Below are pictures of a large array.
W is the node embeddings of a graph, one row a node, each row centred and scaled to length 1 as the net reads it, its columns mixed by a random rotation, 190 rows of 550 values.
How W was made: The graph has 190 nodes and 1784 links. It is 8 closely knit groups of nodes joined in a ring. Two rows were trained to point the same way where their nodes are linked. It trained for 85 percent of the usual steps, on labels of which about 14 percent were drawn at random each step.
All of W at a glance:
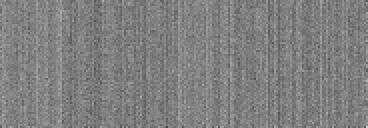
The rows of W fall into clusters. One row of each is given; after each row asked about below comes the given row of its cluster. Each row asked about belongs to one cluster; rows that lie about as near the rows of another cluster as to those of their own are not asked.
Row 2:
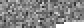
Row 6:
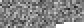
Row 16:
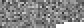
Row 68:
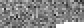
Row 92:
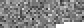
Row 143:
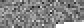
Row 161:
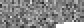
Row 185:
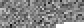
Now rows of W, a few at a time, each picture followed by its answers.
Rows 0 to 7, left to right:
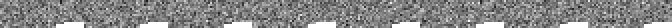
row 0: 92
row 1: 92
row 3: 185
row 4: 6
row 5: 92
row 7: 6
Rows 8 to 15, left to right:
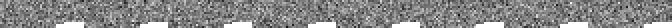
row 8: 2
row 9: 92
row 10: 2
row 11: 161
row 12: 161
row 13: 143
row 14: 2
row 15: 143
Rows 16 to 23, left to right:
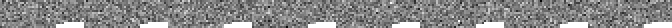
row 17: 16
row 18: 143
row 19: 161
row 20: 6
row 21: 2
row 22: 185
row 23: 185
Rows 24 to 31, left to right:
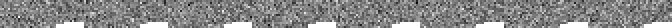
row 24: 68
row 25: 16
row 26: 143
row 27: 161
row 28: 16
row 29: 143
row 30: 6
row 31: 92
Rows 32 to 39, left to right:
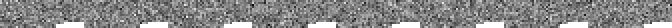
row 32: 16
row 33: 143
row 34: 68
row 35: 161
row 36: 92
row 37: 68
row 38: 185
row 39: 68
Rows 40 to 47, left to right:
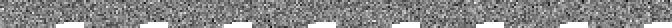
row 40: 143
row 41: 16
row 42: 143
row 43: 161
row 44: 143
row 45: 6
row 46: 6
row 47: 16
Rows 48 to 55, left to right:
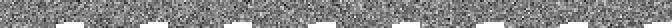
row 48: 6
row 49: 161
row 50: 68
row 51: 16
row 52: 68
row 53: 185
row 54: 92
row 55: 2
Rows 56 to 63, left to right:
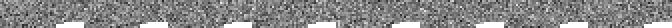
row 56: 2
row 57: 161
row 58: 92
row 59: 2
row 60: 185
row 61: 185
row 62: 161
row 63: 2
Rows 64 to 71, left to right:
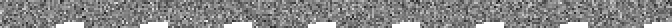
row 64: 92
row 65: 2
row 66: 143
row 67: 161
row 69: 6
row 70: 6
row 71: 68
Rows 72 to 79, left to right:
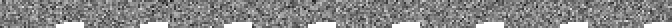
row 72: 16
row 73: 68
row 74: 16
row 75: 92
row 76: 185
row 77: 185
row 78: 143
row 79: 143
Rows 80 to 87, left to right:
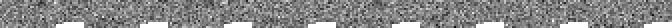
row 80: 6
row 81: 68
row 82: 6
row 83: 6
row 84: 6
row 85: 161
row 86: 16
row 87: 161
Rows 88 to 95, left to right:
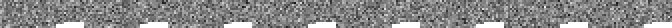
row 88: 92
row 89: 6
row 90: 6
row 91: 161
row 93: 143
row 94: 2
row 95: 92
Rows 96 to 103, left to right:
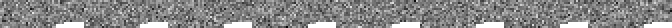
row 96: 92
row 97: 161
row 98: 185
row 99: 161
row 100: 6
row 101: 92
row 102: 2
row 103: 92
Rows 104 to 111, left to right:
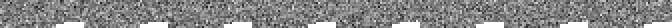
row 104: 92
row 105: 143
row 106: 2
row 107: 2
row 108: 161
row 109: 16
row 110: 2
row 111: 92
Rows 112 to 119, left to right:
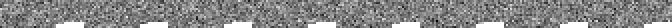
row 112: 161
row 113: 6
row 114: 68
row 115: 2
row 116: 161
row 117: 161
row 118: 161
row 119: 161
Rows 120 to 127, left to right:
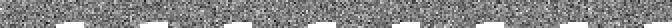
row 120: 185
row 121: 185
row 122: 92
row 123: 143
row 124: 6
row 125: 6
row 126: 143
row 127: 185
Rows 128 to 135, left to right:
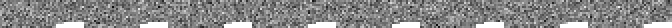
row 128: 185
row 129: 6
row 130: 161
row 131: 92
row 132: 6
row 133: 161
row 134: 185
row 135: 16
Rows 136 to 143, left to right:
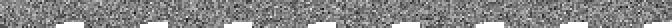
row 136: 2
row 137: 2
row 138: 68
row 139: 6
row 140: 185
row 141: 185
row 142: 143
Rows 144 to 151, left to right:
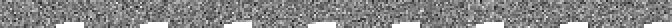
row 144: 16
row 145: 16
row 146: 2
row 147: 185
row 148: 185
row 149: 92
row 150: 6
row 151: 6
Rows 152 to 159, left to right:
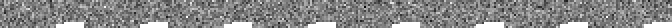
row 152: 68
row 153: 2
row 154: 68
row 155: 92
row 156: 6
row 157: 143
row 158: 92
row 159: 68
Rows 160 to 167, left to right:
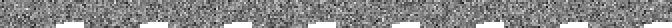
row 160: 68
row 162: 92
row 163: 68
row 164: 185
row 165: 161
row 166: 161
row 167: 92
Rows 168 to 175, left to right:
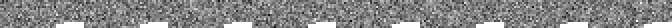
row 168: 68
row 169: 16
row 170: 68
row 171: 2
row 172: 16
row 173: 161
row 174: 6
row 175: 92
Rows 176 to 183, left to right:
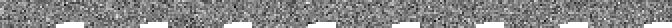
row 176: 185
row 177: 68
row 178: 161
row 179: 6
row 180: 6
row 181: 16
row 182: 185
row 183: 143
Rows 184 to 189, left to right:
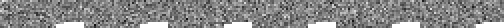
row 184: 185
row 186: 92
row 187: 68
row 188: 161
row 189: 16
